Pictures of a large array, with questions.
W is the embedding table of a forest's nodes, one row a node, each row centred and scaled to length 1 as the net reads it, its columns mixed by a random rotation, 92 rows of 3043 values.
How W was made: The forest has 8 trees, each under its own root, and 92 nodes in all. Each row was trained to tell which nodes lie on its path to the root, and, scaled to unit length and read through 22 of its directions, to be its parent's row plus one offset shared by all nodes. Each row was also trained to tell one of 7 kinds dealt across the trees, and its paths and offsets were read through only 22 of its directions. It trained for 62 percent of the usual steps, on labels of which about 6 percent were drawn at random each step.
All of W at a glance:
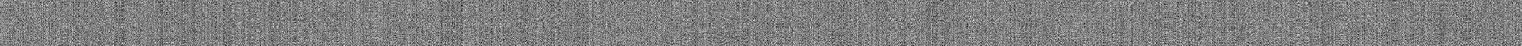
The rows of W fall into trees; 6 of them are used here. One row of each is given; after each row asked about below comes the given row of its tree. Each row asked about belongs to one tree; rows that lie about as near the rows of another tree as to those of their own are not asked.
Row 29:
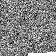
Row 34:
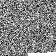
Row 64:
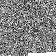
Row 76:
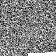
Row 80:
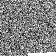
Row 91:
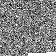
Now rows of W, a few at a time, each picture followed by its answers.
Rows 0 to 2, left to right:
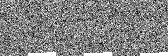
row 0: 80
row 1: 29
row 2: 80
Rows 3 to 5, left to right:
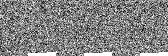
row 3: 34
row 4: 91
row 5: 91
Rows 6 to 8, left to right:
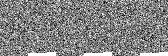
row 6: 64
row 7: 29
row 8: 34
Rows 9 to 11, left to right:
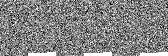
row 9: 34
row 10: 76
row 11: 76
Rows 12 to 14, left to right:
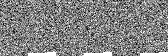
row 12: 76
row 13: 29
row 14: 91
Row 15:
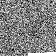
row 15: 80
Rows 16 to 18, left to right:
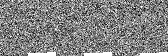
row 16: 80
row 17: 76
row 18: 76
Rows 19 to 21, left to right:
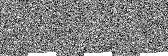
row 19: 29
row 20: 76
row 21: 76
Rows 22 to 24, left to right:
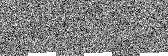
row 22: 34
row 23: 91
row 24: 80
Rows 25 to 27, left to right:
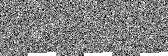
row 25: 29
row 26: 34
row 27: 29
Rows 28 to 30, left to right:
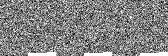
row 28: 80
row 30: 29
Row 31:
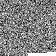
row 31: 91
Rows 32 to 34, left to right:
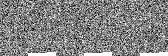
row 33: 91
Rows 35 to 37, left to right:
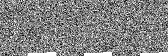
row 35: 80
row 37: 64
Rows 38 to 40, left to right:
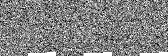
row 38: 76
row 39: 29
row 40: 29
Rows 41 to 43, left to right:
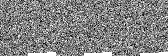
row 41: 29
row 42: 34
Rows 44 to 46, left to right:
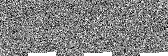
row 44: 76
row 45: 91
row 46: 80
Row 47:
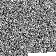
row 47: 80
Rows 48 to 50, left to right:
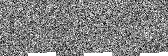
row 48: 34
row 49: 80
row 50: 29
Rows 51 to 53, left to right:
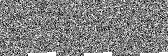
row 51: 76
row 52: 80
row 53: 80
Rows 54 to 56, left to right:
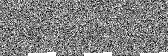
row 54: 80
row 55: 34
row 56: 80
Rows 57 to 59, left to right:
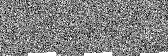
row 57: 76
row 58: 34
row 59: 29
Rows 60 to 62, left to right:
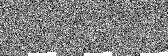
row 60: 80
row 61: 29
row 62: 76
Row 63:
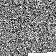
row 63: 64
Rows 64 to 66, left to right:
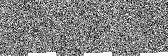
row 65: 80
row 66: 76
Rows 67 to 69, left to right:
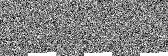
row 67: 29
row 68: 34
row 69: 34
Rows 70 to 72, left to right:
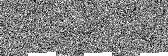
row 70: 91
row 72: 34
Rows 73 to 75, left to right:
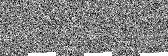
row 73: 76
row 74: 29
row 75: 76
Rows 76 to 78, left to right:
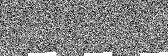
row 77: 34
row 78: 91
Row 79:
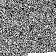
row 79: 76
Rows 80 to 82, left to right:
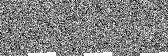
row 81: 76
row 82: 29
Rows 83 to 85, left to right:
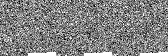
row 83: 76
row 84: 34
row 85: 34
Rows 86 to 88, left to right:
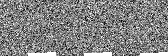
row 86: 34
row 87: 80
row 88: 29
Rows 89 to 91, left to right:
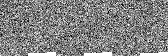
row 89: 91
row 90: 34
